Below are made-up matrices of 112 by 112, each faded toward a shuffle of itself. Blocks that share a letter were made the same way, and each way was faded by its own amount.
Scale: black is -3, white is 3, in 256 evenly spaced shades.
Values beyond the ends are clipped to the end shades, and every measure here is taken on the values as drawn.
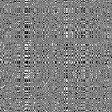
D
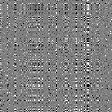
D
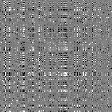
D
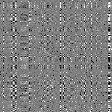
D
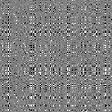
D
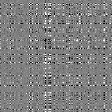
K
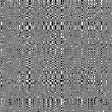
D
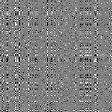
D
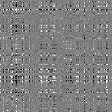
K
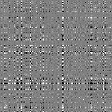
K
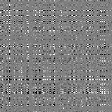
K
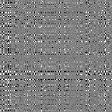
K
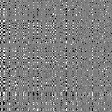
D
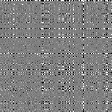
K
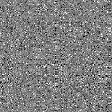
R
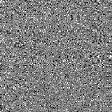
R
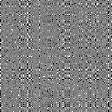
D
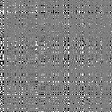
K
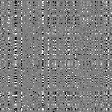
D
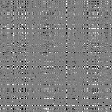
K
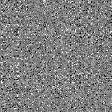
R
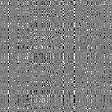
D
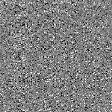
R
